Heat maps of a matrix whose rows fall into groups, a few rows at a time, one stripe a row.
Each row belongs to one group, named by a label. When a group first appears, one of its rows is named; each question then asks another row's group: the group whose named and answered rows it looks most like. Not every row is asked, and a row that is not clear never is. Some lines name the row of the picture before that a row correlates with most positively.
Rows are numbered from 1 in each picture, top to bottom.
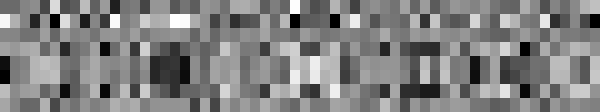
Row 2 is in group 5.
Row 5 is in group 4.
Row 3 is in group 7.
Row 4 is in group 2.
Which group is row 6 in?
4
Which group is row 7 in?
2
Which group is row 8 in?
7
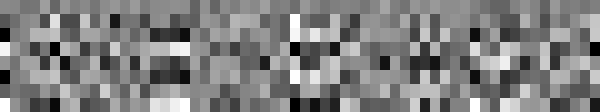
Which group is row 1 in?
7
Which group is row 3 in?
4
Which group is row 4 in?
5
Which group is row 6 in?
4
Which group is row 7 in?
7
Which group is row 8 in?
5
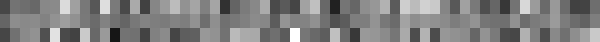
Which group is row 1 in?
7
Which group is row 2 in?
7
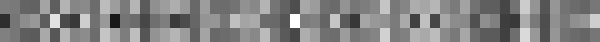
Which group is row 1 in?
7
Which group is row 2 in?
4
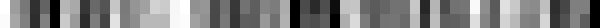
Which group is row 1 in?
5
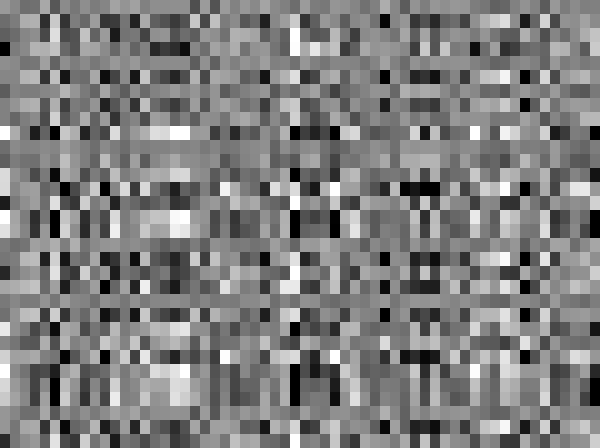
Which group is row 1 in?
7
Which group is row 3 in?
4
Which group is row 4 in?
4
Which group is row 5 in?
7
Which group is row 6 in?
2
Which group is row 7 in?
7
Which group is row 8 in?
2
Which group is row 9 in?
4
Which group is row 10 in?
5
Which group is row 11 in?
7
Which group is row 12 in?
7
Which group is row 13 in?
5
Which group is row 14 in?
2
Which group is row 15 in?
4
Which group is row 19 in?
2
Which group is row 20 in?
4
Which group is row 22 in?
7
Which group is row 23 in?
2
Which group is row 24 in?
5
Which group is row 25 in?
7
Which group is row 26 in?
2
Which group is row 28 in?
5
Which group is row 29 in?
5
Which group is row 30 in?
7
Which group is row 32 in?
4
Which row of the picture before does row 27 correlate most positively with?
1
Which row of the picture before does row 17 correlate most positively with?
2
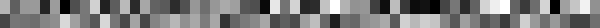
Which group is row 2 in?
7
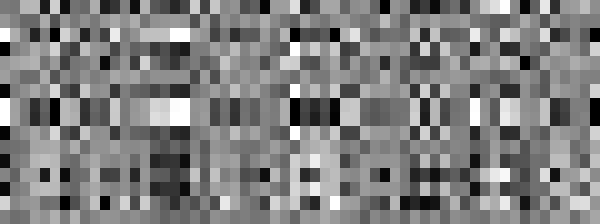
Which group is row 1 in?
2
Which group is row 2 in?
7
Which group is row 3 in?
5
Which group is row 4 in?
4
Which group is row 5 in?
2
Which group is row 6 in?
7
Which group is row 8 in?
5
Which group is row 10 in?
4
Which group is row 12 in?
4
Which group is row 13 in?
2
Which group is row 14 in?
4
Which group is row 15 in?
2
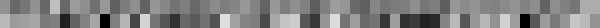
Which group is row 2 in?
2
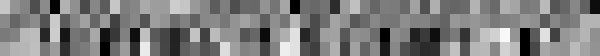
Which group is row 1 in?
5
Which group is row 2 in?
4
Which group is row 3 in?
2
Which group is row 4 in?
2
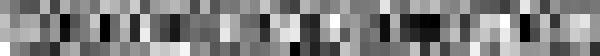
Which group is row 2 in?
2
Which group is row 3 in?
2
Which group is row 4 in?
5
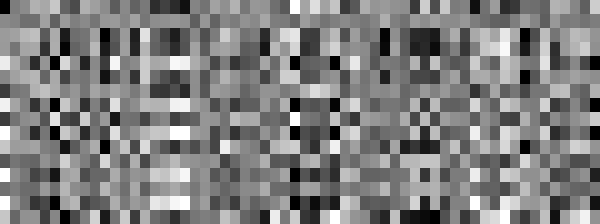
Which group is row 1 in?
4
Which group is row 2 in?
7
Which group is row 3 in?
2
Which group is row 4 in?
2
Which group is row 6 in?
2
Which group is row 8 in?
5
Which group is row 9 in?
4
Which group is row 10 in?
5
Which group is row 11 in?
2
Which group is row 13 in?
5
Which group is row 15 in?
5
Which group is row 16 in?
2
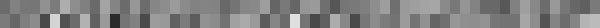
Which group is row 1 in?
7
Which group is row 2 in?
4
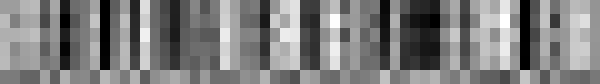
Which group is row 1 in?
2
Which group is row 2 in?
2
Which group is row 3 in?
2
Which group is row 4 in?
2
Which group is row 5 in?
2
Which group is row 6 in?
7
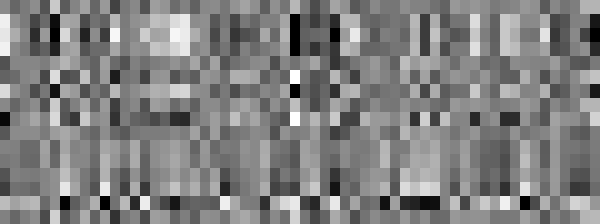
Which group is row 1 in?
4
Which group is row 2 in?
5
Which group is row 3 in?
5
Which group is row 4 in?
5
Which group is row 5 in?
7
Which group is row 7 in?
5
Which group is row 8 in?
4
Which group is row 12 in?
7
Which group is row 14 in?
7
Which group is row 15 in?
2
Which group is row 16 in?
4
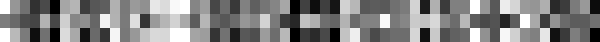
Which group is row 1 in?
5
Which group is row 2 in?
7
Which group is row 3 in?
5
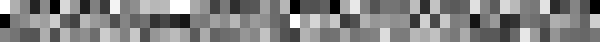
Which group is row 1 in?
5
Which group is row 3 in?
7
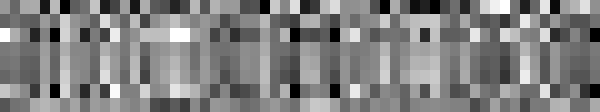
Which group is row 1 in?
2
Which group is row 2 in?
7
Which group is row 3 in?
5
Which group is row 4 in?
7
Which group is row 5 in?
7
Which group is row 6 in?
7
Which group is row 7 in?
5
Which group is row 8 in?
4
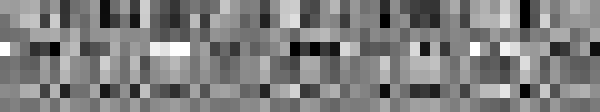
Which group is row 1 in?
2
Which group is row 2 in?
2
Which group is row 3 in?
4
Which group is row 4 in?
5
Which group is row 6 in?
7
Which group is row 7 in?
2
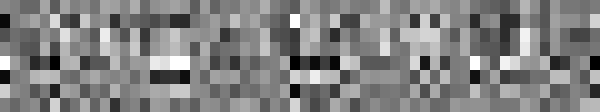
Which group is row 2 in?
4
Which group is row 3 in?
7
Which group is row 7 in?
5
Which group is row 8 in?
4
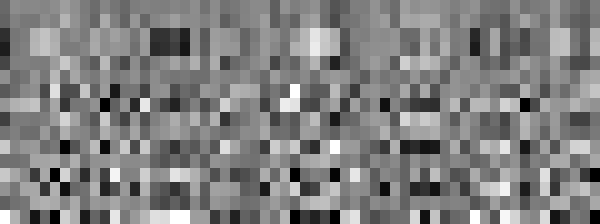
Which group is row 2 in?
7
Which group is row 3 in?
4
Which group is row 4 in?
4
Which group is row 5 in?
7
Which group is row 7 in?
4
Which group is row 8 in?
2
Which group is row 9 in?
7
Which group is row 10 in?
7
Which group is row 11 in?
2
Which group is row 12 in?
4
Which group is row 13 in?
5
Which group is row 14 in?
2
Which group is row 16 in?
5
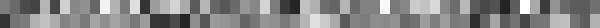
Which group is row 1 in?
7
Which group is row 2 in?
4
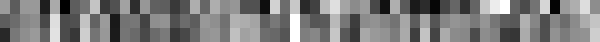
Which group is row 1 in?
2
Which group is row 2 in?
4
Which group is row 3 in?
4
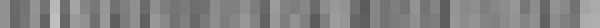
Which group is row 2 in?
4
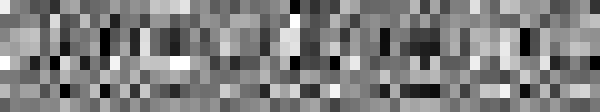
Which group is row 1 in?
5
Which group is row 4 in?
2
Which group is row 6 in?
7
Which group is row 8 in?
7
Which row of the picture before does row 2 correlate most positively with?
2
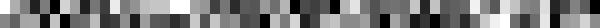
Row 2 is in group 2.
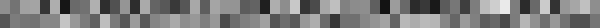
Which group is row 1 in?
2
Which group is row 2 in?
7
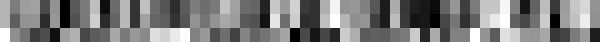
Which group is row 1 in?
2
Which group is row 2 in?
2
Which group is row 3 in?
5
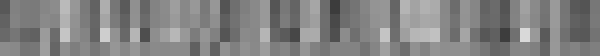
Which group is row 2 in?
7
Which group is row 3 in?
7
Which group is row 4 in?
7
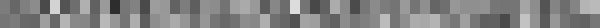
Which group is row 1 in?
4
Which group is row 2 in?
7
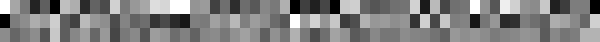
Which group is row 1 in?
5
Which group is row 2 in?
4
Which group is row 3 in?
4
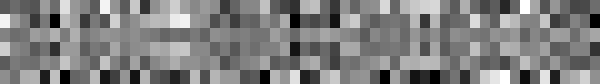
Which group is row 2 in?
5
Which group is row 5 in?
7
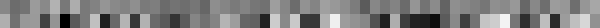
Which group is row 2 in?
2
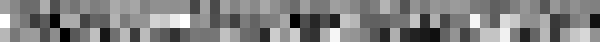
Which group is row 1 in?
7
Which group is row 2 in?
5
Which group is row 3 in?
2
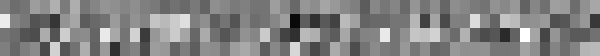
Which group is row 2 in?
5
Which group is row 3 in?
7
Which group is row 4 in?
4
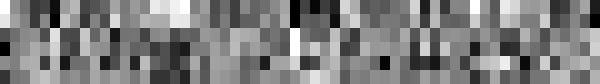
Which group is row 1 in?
5
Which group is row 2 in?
5
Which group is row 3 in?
4
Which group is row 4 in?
4
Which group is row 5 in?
2
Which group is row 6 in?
4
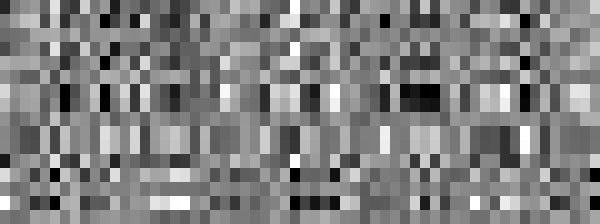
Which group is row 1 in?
4
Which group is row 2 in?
2
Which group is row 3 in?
4
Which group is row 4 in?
4
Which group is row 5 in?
2
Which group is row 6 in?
7
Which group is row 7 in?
2
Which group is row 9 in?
4
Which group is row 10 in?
7
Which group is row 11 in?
7
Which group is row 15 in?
5
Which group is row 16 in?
4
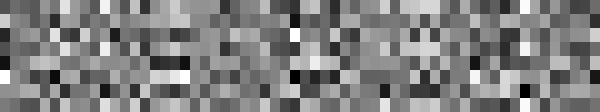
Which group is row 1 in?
7
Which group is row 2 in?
5
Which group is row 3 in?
4
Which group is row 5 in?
4
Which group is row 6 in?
5
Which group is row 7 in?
2
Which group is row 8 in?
7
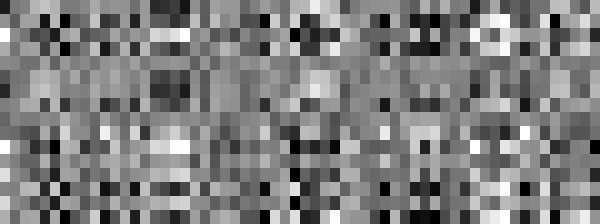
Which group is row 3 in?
5
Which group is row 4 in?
2
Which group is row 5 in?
7
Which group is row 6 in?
4
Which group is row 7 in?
4
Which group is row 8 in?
2
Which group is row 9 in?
7
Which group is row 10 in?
7
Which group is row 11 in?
5
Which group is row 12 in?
7
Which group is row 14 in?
2
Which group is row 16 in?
2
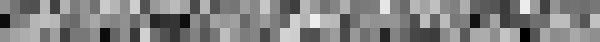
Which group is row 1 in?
7
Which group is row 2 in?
4
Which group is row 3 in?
2
